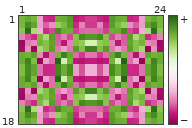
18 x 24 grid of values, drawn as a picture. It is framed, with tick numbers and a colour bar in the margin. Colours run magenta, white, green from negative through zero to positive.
Mirror symmetry: left to right and top to bottom. Average level on the scale: 50%. Histogram: two levels. Slope: none.
